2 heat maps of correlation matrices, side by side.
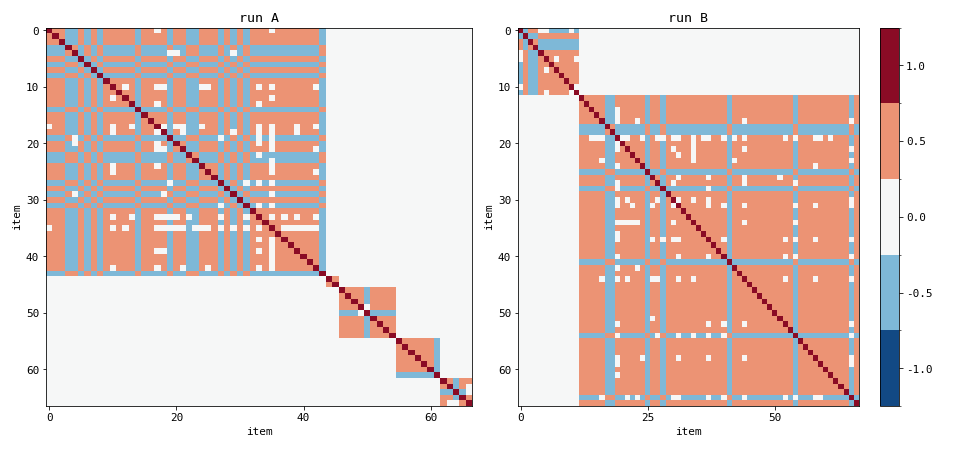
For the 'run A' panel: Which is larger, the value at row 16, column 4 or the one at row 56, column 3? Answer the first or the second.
the second
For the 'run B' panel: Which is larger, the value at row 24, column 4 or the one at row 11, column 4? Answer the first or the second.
the second
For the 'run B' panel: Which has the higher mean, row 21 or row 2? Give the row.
21
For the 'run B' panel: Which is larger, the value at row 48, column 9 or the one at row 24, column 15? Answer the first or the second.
the second
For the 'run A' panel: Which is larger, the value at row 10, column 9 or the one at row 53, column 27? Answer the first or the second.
the first
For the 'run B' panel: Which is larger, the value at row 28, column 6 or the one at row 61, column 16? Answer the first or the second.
the second
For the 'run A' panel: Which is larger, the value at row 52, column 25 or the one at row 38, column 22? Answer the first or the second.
the first
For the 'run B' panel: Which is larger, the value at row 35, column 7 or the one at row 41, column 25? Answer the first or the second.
the second
